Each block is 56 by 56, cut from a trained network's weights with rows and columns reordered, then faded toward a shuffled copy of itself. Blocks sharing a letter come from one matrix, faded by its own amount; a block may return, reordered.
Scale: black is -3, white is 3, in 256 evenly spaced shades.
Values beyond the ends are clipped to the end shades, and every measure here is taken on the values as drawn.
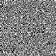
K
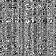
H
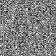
K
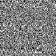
K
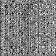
H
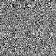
K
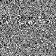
K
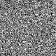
K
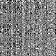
H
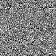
K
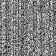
H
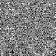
K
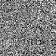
K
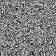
K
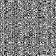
H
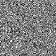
K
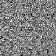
K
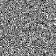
K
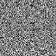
K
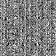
H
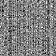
H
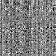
H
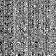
H
